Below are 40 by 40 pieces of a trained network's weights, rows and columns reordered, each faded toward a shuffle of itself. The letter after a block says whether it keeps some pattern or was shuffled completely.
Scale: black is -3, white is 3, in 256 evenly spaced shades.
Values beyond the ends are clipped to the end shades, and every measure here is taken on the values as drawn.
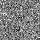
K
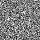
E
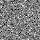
K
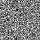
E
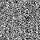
E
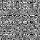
E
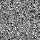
E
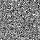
K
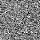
E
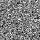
K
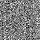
E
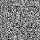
E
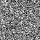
E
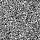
K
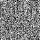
E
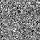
E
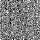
E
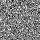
K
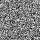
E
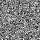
K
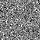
K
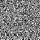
E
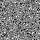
K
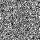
K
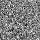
K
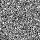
K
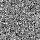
K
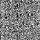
E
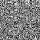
E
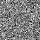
K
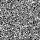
K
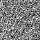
E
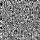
E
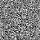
E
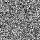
K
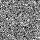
K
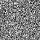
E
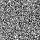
K
